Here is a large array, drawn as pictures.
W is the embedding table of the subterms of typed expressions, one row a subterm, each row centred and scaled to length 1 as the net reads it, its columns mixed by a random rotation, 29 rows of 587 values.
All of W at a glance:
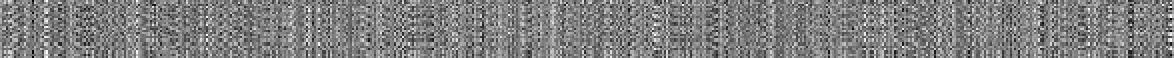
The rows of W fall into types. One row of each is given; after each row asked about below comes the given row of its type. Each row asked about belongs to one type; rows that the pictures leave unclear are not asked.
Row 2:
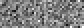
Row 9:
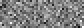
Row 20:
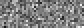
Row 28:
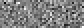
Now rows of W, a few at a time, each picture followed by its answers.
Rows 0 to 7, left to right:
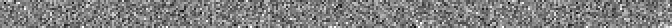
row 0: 28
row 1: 28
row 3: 20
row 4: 9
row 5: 9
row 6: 28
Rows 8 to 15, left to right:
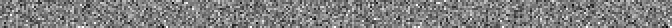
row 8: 20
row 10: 28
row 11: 20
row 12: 20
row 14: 2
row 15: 9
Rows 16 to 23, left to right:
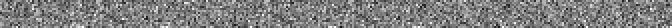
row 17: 20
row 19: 20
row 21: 9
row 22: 9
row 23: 28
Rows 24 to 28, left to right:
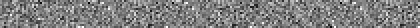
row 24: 20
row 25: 28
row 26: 28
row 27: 9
